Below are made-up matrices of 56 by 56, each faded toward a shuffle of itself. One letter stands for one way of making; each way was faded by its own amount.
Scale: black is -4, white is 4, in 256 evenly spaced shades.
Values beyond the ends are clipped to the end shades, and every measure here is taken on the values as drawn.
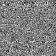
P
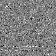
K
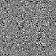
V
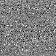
P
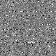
K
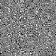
V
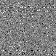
K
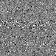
K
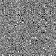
V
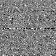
K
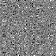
V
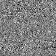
P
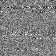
P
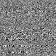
P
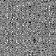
V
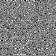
K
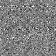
P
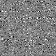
K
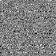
P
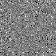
V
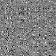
V
